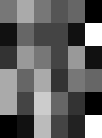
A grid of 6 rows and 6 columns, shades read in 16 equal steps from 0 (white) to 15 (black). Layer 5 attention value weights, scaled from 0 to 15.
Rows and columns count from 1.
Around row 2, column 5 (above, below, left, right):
9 6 11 0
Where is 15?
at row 1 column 6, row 5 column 6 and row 6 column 1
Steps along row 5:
up down up up up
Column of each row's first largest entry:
6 1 6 4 6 1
